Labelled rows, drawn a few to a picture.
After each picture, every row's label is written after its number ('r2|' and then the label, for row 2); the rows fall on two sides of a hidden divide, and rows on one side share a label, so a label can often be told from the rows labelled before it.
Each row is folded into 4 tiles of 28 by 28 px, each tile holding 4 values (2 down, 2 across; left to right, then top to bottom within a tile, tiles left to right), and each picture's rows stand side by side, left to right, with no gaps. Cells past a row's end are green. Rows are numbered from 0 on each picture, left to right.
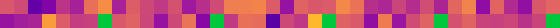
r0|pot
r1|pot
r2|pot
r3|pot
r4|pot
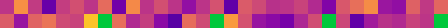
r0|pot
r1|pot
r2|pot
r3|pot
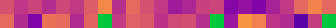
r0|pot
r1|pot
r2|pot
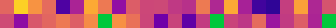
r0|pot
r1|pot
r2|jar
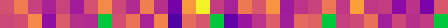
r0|pot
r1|pot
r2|pot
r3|pot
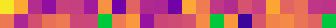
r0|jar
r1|pot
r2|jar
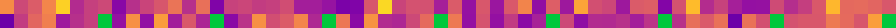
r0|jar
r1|pot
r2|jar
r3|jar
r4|jar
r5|pot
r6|pot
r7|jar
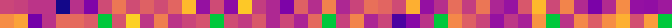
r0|pot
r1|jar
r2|pot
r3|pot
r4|pot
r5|jar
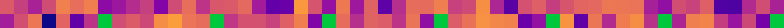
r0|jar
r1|jar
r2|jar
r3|jar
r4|pot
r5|jar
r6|pot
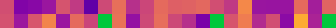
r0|jar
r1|jar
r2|pot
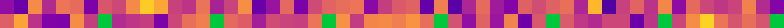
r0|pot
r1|pot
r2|pot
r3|jar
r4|pot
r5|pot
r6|jar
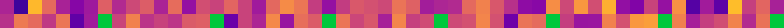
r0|pot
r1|pot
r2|jar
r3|jar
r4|pot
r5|pot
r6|jar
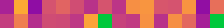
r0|pot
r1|jar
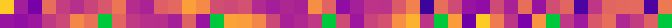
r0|jar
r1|jar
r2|pot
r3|jar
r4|jar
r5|jar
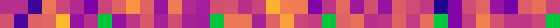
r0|jar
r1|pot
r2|jar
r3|jar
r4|pot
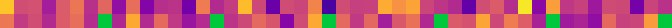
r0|jar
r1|pot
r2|pot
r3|jar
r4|jar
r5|pot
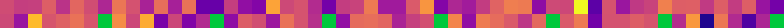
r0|jar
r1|jar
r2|jar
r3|pot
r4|jar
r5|pot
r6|pot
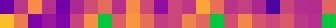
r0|pot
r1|pot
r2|pot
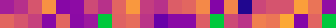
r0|pot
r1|pot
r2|jar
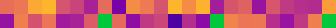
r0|pot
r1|pot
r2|pot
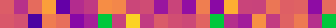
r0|pot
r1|pot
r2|jar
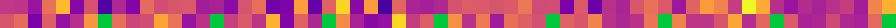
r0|pot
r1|jar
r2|pot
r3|jar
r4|jar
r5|pot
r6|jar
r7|pot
